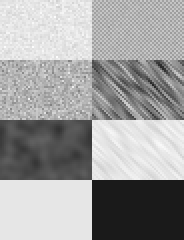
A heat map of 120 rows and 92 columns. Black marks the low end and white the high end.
The table splits into 4 rows of 2 panels. Panel 1,1: very high, fine-grained, faint in contrast. Panel 1,2: high, checkered. Panel 2,1: high, fine-grained. Panel 2,2: middling, slanting down to the right, strong in contrast. Panel 3,1: low, blotchy, faint in contrast. Panel 3,2: very high, slanting down to the right, faint in contrast. Panel 4,1: very high, flat. Panel 4,2: very low, flat.
